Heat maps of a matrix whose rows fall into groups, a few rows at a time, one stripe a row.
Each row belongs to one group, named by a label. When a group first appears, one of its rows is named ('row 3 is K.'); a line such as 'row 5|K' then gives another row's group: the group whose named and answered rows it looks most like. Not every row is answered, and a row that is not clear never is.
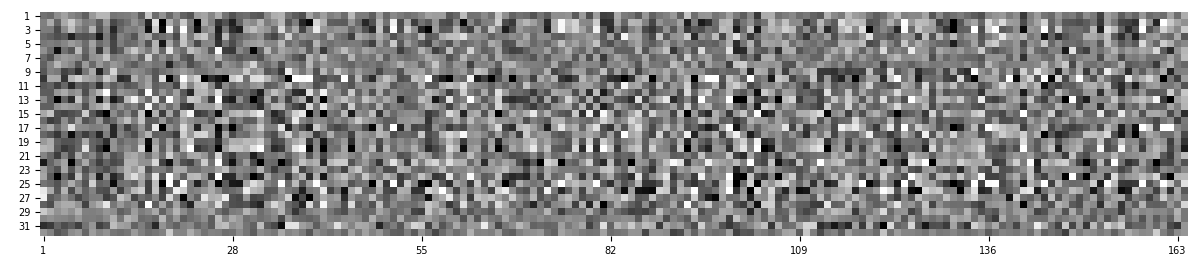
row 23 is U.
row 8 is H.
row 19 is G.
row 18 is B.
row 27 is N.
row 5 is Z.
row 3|Z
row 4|B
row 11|B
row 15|G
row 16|U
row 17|Z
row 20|G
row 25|Z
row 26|U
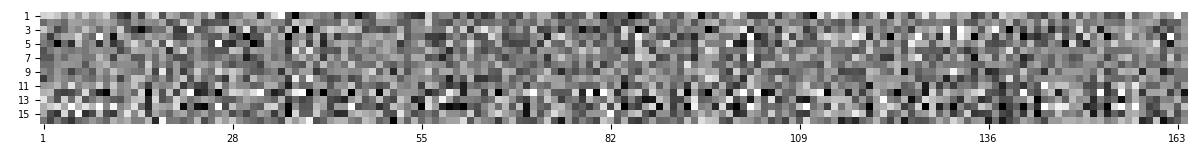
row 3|N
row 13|U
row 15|U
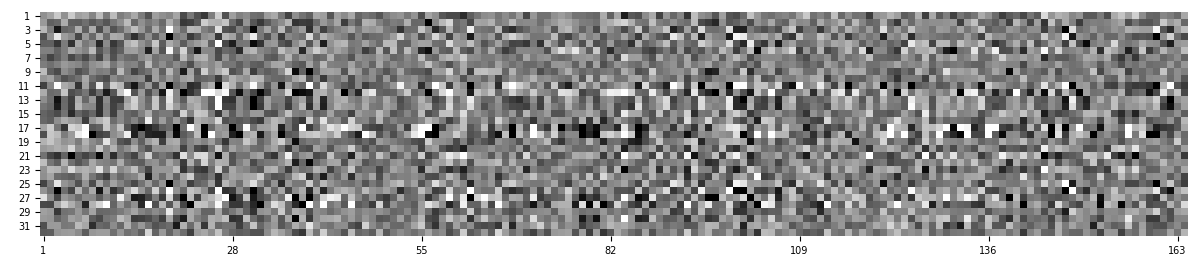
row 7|B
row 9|N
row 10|G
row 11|H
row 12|N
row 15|B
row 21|B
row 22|N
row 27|N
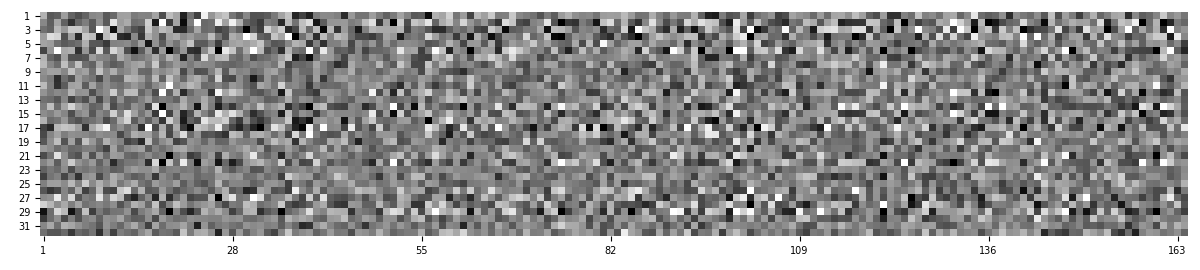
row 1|N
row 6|H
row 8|U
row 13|B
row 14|Z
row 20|U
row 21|H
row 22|Z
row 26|U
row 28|U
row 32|B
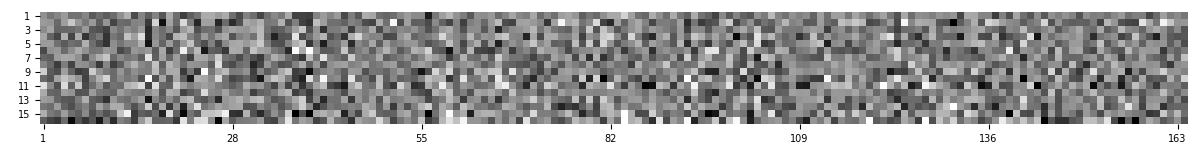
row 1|N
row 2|Z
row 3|G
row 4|U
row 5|G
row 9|N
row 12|N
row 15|N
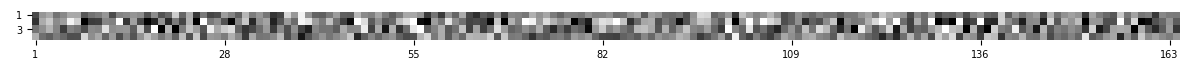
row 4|N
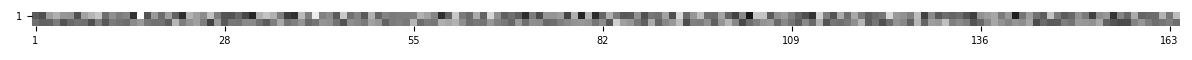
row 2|B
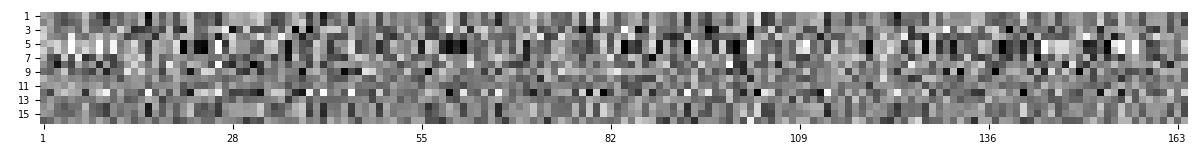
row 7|U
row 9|N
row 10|U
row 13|Z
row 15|G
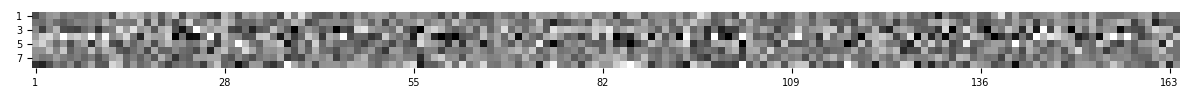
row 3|N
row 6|H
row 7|N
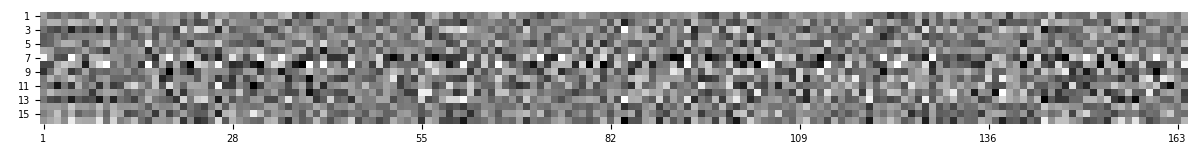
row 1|N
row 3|B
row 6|G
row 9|H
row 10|Z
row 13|B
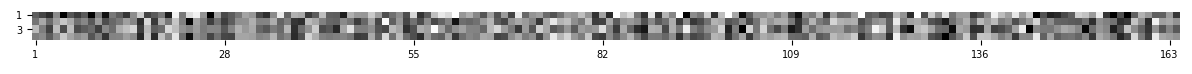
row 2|Z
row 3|U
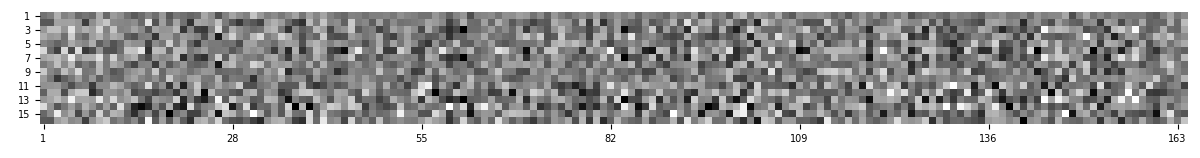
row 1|H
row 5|Z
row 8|H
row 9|U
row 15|H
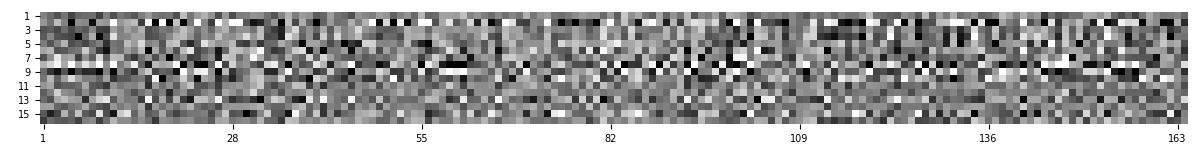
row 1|B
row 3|U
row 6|G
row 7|H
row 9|B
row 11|G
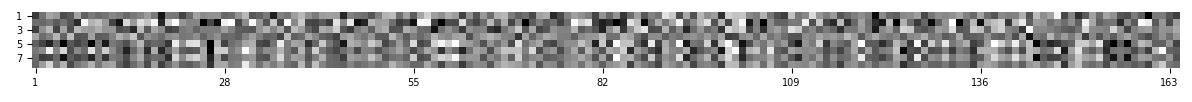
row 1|H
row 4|U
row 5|B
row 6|H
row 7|B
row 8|H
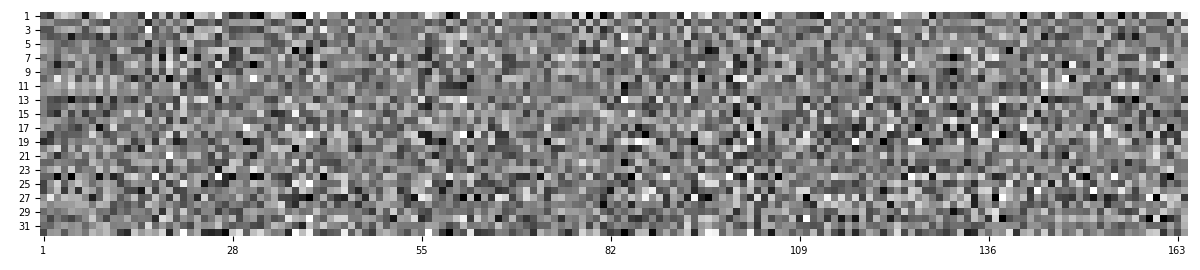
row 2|G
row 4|B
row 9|Z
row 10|H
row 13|B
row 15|U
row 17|U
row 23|H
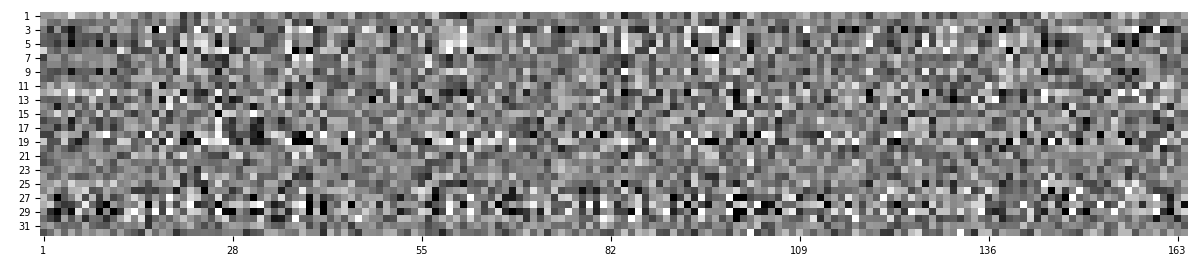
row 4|B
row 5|B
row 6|N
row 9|B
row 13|Z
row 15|H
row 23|Z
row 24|N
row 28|G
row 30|U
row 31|G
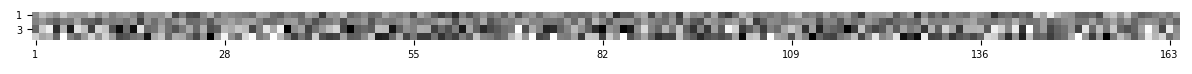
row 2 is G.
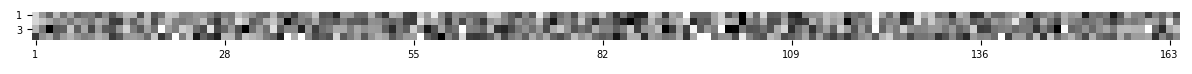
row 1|U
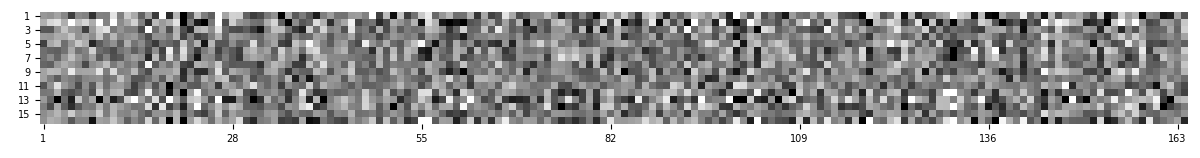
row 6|Z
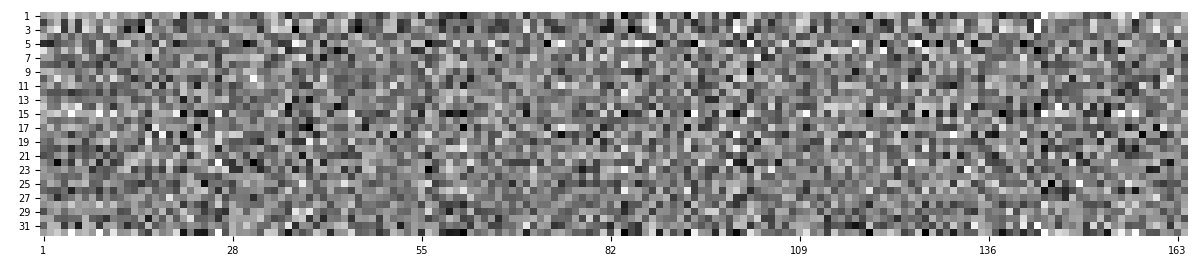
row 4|U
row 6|U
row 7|G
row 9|U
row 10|H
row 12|B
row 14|U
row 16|N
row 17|Z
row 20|B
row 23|N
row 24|G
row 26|B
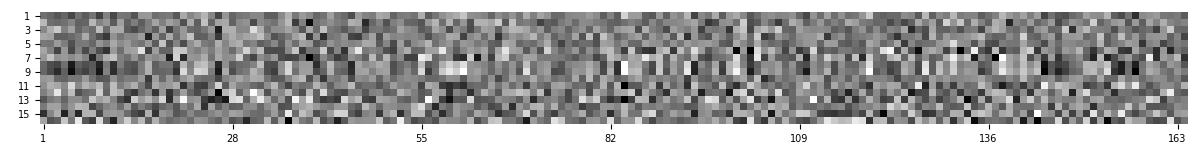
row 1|B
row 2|N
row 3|H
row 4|G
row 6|U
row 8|B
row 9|B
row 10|G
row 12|H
